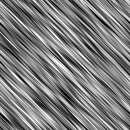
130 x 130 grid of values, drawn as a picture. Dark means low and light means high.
No row or column stands out. On average the colour sits 50% of the way up the scale. The halves do not mirror each other. The values follow a bell shape. The grain runs diagonally down to the right. There is no overall slope.
